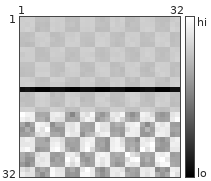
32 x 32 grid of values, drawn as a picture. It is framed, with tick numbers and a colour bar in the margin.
Row 15 differs from the rows beside it. The top part is calmer, up to a seam about 60% of the way down. No overall slope runs across the table.
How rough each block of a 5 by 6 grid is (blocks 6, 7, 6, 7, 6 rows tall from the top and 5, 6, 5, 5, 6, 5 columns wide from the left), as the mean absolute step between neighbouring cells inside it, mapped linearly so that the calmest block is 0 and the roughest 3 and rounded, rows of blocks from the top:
0 0 0 0 0 0 / 0 0 0 0 0 0 / 3 3 3 3 3 3 / 2 2 2 2 2 2 / 2 2 3 2 2 2
